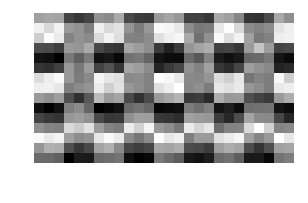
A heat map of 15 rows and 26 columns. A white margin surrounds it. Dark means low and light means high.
No overall slope runs across the table. On average the colour sits 50% of the way up the scale. Stripes running across repeat 3 times from top to bottom.
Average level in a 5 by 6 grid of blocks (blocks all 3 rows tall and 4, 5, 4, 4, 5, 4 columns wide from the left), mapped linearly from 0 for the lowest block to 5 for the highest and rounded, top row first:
543444
012111
543444
123222
331232
